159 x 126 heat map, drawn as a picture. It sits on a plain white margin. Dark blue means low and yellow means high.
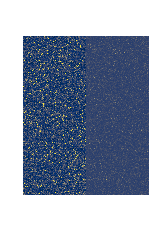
Stripes: none. Average level on the scale: 20%. Mirror symmetry: none. Seam: vertical, 50% of the way across, the right part calmer. Slope: none. Histogram: skewed, a long tail of high values.
